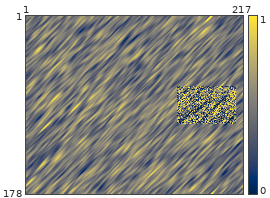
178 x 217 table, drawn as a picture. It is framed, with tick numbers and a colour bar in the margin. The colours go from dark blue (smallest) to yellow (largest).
Values change most from cell to cell in the middle right. The halves do not mirror each other. Streaks slant up to the right. In the middle right lies a patch that is rougher than the rest.
